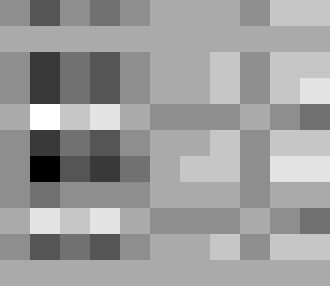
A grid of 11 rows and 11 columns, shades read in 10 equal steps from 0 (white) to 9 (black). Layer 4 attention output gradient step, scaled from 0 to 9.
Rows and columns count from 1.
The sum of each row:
40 33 42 41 33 42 44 40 34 41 33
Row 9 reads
3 1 2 1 3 4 4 4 3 4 5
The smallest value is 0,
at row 5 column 2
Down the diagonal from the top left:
4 3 5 6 3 3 2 3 3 2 3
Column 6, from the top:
3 3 3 3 4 3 3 3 4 3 3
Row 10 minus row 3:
0 -1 0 0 0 0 0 0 0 0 0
